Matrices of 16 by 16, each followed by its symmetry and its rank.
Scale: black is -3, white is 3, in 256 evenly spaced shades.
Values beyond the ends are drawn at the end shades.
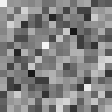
symmetric, full rank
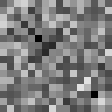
symmetric, full rank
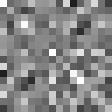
symmetric, rank three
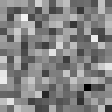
neither, full rank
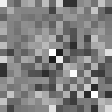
symmetric, rank three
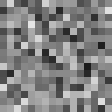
neither, full rank
